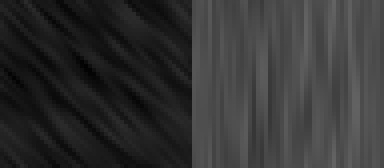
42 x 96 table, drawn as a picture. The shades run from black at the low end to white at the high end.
The table splits into one row of 2 panels. Panel 1,1: very low, slanting down to the right, faint in contrast. Panel 1,2: low, streaked downward, faint in contrast.
